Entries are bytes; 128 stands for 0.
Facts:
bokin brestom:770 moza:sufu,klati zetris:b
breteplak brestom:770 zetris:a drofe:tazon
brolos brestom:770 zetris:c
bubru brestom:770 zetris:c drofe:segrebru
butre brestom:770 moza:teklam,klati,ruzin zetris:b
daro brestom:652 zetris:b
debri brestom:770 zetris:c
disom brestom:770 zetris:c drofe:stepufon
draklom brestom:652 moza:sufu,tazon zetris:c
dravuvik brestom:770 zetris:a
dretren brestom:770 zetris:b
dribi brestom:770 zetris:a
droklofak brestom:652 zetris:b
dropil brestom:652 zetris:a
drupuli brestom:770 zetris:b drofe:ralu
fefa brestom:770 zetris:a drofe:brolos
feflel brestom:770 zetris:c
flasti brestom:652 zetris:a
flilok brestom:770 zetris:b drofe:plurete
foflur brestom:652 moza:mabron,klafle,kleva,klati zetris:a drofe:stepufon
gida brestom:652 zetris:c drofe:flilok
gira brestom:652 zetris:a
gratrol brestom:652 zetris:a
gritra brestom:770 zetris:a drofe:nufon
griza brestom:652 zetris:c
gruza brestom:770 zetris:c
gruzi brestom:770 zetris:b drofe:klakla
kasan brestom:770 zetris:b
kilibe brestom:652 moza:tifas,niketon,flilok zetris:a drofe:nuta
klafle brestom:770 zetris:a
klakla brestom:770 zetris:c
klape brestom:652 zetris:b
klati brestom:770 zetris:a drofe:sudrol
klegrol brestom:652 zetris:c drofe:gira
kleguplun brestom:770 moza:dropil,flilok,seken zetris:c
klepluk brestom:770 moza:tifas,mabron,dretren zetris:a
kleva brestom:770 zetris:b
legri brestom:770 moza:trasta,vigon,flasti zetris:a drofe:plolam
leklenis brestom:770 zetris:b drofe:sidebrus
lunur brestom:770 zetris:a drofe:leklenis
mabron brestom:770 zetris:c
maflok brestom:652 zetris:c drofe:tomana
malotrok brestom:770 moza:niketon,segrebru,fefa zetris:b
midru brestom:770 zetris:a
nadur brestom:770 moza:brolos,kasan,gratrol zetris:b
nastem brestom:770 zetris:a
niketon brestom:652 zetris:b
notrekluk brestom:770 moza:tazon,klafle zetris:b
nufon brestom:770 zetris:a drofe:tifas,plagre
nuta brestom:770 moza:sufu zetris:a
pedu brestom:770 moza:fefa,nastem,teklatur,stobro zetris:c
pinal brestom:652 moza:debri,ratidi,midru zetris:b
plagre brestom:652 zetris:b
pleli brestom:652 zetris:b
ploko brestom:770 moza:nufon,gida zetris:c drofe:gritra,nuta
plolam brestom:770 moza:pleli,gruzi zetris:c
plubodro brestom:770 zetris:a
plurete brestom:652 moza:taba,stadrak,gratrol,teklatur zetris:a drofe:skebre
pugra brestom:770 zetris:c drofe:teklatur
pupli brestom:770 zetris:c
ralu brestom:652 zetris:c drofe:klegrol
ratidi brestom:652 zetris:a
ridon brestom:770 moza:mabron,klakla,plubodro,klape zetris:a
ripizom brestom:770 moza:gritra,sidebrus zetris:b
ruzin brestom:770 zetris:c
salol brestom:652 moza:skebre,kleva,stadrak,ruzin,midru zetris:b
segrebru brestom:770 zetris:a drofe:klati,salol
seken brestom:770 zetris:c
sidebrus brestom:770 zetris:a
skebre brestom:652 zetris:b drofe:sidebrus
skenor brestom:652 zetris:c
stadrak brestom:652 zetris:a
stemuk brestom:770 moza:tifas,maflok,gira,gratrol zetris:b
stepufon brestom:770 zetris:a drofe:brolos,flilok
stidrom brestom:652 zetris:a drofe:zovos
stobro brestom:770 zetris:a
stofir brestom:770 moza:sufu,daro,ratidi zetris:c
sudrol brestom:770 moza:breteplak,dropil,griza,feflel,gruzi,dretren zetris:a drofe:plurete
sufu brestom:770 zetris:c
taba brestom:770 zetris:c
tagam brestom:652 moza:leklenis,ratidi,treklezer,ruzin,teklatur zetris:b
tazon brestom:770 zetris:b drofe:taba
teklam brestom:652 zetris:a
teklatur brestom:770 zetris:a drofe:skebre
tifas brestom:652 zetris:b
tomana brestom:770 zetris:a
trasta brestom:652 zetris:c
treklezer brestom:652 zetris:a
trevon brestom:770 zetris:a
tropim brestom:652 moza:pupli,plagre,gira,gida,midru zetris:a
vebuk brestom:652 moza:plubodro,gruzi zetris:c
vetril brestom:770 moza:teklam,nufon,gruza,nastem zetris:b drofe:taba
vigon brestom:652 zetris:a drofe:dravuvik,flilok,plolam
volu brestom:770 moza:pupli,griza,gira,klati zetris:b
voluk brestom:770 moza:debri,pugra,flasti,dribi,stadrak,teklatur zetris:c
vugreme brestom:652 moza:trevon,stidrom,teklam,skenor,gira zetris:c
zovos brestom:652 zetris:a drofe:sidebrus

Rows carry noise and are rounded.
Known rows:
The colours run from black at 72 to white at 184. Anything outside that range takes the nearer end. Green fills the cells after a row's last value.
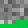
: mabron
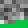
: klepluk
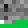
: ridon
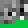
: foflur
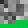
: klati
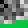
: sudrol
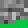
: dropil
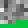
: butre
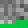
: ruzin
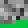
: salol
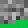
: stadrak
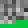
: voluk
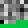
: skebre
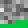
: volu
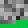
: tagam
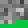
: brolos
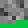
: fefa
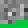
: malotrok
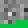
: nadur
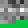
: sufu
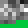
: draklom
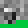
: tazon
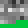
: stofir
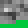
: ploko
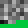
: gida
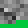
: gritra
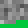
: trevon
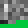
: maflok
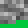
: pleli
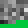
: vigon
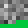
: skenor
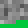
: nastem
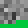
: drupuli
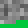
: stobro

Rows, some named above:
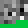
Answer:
foflur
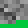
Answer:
breteplak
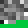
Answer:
teklatur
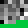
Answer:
plurete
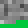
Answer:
midru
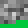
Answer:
teklam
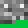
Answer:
tifas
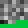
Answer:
gida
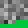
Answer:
griza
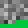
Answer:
griza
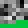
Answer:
stepufon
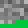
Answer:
pupli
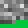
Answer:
niketon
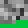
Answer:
salol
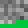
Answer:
ruzin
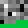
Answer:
zovos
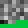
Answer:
gida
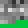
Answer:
stofir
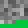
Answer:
kleguplun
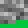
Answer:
pleli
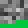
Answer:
disom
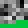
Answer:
stepufon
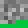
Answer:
notrekluk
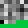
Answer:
skebre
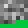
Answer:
gratrol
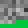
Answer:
pedu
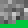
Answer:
ratidi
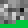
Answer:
tropim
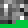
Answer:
kilibe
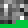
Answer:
kilibe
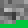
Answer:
bubru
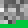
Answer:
bokin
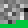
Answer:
stemuk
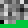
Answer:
skebre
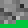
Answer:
lunur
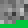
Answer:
taba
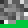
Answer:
teklatur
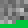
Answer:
debri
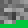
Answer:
pugra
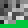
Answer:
flilok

